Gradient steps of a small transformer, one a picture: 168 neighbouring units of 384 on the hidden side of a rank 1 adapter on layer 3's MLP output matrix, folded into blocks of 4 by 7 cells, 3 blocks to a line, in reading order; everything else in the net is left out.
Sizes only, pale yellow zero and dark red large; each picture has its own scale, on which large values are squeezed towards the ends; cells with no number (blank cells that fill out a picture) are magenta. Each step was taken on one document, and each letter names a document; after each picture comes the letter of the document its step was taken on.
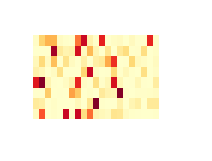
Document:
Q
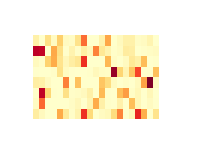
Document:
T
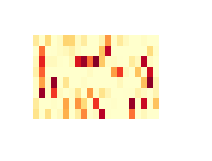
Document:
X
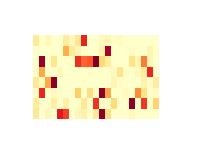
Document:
X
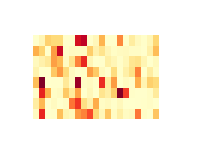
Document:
T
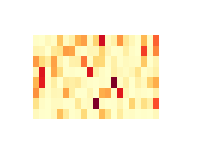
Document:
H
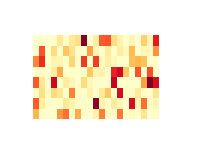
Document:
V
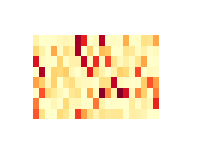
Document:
H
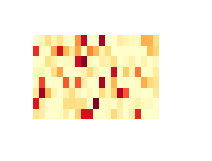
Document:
T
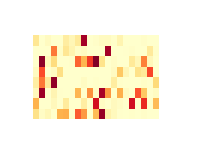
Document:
X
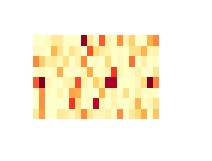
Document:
Q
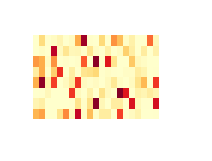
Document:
Q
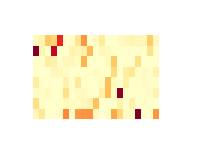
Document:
T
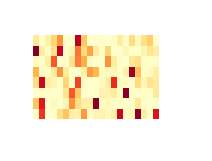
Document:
T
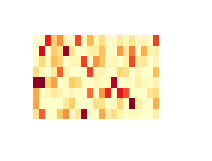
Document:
H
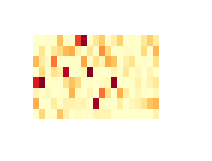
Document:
V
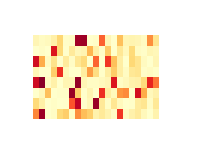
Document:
Q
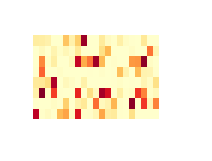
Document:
X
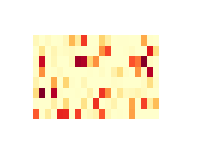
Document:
X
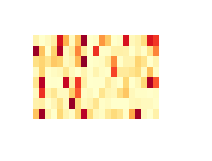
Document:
T
